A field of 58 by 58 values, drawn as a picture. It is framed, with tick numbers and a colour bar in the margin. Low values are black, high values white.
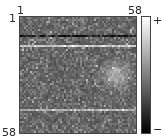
Odd lines: rows 10, 15 and 47. Ninth with the highest average: middle right. Bumps: one, in the middle right.
